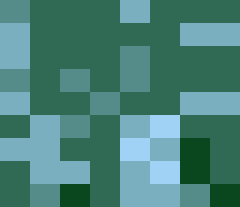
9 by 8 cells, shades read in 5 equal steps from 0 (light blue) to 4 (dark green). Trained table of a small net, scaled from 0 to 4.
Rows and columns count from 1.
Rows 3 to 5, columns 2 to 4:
3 3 3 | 3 2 3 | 3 3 2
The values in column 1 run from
1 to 3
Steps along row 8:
down same up down down up down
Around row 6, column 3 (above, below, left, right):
3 3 1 3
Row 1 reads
2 3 3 3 1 3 3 3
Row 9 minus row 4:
1 -1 2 0 -1 -2 -1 1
